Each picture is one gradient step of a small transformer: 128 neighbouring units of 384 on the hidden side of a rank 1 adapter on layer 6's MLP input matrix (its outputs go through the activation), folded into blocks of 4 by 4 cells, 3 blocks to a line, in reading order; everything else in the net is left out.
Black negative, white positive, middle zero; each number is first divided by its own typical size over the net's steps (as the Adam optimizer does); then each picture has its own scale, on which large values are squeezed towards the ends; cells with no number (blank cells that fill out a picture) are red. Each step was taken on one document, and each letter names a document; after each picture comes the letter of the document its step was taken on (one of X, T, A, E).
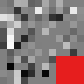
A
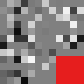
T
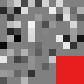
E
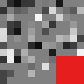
T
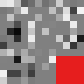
E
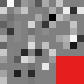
E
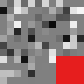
E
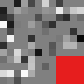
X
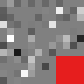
X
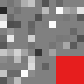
X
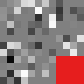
A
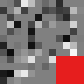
A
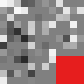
E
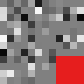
T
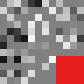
T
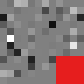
X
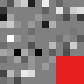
X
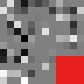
T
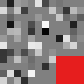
T
